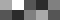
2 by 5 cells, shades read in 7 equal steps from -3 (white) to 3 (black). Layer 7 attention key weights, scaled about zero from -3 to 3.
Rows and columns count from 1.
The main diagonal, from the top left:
-1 2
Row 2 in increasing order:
-1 0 1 1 2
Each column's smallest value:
-1 -3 0 -1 0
